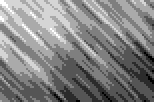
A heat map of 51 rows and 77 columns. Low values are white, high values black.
Slope: up to the bottom right. Mirror symmetry: none. Grain: diagonal, down to the right. Average level on the scale: 50%.
